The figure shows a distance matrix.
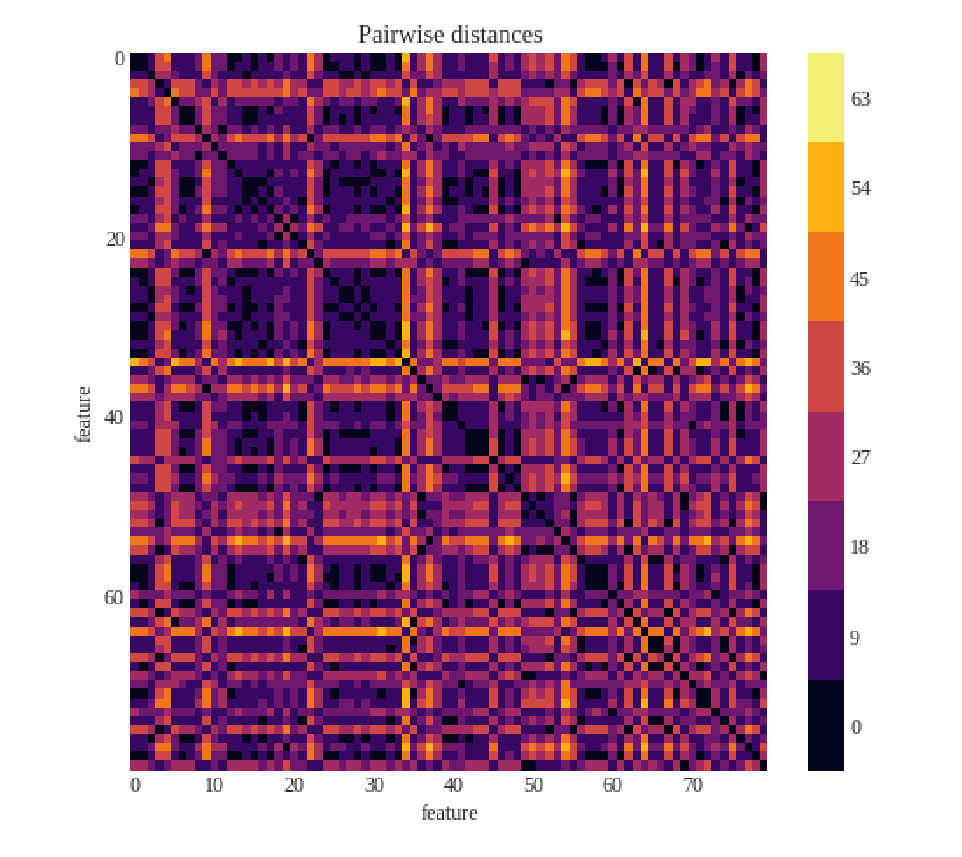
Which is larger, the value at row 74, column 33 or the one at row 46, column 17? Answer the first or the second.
the first
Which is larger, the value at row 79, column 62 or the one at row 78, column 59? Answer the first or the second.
the first
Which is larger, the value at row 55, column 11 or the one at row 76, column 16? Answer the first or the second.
the first
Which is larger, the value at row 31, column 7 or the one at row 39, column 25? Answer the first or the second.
the first
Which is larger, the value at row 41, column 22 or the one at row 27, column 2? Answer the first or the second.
the first
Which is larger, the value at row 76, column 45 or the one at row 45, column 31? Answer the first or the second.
the second
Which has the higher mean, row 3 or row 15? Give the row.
3
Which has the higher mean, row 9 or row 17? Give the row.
9
